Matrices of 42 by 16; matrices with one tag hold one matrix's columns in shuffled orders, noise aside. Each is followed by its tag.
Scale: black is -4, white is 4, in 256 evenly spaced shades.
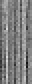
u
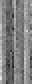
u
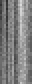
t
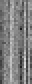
u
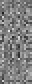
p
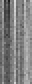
t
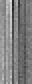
t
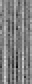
u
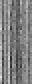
u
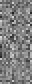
p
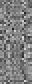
p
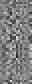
p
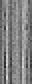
u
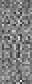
p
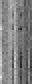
u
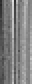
t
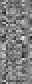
p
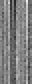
t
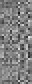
p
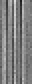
t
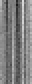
t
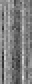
u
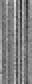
t
